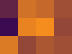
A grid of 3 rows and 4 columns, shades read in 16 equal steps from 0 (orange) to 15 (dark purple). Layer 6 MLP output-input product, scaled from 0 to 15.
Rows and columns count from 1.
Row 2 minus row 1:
3 -2 -4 1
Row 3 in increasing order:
2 6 7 8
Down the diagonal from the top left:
12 1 6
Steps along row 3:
up down up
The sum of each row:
26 24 23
